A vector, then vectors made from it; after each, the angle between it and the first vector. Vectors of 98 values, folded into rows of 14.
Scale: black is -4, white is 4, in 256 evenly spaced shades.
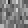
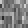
orthogonal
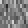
orthogonal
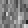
partly opposed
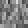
nearly parallel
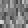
partly opposed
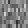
partly aligned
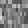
partly opposed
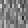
orthogonal
